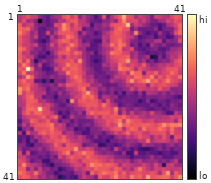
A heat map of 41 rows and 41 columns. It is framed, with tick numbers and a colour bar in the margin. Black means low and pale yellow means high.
Mirror symmetry: none. Slope: none. Rings: centred on the top right.
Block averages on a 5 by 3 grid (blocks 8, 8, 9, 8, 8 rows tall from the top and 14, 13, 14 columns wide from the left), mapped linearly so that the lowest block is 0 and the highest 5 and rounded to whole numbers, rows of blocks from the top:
320 / 323 / 230 / 305 / 151
